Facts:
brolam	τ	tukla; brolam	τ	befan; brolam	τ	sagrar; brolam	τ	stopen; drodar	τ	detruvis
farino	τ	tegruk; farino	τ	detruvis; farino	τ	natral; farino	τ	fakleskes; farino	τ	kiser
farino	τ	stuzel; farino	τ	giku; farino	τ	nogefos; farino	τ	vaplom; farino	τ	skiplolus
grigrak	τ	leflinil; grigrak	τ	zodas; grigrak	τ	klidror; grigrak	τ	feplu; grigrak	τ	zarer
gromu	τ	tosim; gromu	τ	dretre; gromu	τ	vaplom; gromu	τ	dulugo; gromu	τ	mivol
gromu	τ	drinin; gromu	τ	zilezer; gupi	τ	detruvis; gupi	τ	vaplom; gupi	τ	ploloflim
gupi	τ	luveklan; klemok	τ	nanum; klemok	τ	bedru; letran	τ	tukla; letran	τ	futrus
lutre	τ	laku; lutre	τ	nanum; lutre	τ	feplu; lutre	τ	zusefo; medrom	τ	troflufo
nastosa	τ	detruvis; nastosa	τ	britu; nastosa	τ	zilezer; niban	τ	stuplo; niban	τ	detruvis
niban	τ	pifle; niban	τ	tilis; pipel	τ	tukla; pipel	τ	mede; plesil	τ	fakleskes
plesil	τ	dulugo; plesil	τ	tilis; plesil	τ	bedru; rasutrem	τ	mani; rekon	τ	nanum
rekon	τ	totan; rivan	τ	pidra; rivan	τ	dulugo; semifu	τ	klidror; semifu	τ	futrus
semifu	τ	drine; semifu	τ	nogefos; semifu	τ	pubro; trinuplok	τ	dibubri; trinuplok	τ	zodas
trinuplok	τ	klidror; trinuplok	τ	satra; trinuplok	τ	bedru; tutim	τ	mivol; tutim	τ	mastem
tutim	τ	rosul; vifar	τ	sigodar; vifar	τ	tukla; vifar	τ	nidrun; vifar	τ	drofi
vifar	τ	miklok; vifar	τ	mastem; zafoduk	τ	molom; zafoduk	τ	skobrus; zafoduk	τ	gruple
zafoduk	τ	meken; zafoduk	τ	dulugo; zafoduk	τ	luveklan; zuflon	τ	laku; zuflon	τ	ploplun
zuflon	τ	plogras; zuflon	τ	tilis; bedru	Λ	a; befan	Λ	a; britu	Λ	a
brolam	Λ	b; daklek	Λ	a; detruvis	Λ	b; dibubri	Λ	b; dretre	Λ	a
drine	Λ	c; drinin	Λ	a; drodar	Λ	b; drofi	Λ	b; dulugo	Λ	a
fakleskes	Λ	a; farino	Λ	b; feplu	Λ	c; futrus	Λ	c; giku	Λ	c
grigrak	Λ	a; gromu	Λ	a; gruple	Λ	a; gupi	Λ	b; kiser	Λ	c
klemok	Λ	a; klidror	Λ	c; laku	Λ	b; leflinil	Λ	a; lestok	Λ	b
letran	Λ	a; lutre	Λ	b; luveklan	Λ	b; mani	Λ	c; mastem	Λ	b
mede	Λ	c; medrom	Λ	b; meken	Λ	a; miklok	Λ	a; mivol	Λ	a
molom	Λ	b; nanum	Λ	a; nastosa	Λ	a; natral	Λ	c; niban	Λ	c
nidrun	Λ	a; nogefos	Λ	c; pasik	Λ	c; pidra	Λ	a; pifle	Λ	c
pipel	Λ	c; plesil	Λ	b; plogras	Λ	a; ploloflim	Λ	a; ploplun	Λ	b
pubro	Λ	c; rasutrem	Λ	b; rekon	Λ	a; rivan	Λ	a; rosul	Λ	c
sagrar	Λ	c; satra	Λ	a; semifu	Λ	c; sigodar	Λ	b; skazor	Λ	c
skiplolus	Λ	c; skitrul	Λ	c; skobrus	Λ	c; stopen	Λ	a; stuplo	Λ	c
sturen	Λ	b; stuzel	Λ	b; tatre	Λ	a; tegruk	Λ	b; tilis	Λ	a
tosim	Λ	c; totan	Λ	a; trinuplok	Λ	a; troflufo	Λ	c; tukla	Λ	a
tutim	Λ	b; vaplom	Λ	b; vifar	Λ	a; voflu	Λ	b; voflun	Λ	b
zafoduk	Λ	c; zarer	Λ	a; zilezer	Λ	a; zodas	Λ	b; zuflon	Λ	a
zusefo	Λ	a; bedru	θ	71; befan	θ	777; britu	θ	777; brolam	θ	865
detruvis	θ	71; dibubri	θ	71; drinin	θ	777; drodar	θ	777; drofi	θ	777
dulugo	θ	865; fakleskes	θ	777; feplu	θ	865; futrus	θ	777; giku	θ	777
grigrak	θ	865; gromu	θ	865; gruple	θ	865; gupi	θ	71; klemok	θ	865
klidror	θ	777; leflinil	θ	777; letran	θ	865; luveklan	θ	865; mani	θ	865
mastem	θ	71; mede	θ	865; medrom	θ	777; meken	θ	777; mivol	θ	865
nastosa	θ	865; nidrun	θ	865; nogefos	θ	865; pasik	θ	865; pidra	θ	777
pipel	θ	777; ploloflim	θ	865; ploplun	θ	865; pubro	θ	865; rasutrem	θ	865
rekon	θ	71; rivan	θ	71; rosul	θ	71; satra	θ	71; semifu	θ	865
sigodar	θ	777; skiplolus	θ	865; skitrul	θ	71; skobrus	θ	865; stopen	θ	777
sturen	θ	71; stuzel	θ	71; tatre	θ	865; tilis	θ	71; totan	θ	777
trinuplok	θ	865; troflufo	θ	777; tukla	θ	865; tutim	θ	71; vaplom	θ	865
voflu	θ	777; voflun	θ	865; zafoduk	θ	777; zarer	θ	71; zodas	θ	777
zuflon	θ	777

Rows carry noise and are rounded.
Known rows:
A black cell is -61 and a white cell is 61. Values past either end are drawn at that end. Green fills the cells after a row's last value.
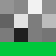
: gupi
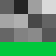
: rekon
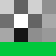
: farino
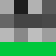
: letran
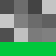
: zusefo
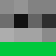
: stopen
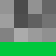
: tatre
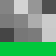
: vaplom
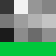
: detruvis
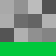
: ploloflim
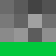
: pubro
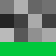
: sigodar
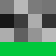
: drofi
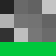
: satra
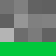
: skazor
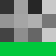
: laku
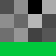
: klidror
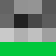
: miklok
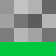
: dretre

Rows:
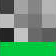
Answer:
tilis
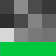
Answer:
sagrar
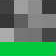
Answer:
rosul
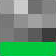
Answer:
giku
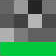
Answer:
futrus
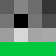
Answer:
tukla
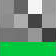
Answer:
rivan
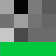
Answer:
semifu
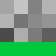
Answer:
fakleskes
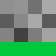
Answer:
voflu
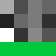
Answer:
pipel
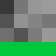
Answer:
sturen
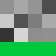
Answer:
dulugo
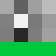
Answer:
plesil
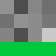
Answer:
rasutrem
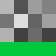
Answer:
niban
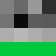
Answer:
nidrun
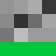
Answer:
mivol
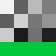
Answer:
zafoduk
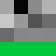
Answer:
klemok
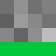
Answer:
lestok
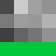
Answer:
stuzel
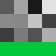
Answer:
zodas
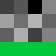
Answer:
feplu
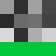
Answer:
brolam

